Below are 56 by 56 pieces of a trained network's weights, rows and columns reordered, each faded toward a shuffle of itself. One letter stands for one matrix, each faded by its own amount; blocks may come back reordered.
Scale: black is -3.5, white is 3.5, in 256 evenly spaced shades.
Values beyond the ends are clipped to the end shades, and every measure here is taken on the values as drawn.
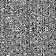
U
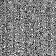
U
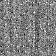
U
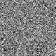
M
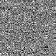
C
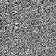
M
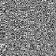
C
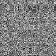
M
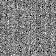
U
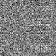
M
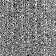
U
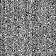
U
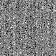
U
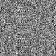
M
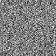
M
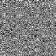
C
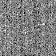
U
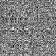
M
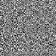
C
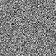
M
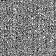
U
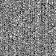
U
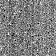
U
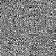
C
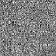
C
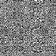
C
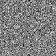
M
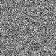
M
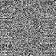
M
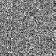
M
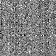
U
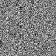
M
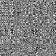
C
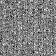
U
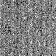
U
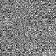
C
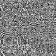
M
